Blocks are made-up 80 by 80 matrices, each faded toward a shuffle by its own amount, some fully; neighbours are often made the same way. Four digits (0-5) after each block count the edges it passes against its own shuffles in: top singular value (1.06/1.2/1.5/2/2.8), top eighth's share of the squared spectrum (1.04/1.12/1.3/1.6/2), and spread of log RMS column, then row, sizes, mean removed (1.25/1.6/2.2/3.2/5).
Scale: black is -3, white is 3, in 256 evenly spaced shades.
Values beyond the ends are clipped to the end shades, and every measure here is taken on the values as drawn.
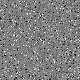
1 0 0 0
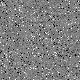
2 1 0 1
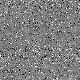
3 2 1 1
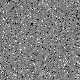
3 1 0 0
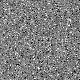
0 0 0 0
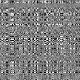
5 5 3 4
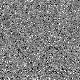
3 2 0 1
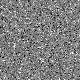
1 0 0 0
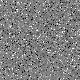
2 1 0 0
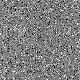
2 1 0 0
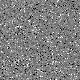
2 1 0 0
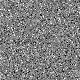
0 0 0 0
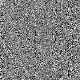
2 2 3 0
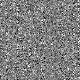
1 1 3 0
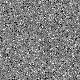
0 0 0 0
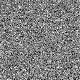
0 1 0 2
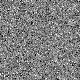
0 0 0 0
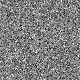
0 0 0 0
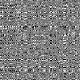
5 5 3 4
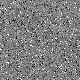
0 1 0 0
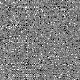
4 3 1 1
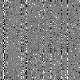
5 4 3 2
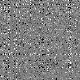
2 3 3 2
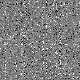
1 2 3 1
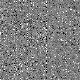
2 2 3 1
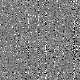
2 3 3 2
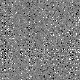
2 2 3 2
